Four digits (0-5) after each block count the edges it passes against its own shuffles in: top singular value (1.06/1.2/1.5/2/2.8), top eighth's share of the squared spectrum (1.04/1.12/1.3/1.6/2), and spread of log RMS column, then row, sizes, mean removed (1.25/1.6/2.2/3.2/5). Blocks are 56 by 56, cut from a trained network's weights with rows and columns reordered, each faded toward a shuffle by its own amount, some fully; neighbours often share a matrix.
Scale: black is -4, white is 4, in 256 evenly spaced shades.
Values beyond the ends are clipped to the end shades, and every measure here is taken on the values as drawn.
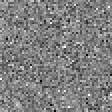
0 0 0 0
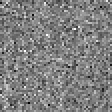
1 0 0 0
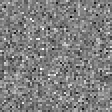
0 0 0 0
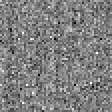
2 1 0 1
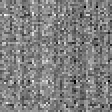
3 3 1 2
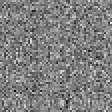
3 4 2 1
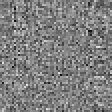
3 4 2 1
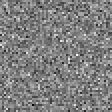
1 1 0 0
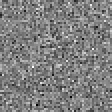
0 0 0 0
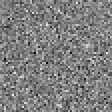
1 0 0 0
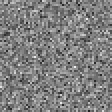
1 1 0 0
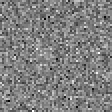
1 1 0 0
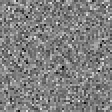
0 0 0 0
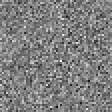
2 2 1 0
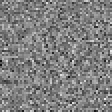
3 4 2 2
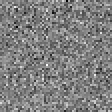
2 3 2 1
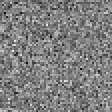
2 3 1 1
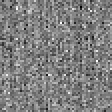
3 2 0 2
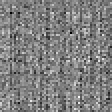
3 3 1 2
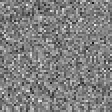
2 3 1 0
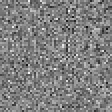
3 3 1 1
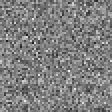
2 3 1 0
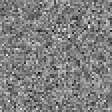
1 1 0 0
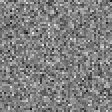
0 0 0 0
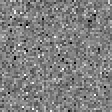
0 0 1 0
